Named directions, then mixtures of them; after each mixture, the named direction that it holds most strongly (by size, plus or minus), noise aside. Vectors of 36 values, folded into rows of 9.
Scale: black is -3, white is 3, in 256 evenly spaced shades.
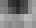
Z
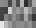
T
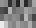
T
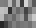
T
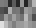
T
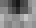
Z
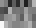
T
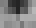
Z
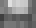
Z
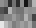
T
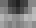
Z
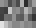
T
